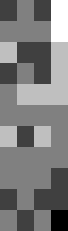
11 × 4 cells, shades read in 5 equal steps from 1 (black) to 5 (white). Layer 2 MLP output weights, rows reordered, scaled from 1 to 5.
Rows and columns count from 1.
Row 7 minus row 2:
1 -1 1 -2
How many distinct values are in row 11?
3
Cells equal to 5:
2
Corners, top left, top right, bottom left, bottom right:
2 5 3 1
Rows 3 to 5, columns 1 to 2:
4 2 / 2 3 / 3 4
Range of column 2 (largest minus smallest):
2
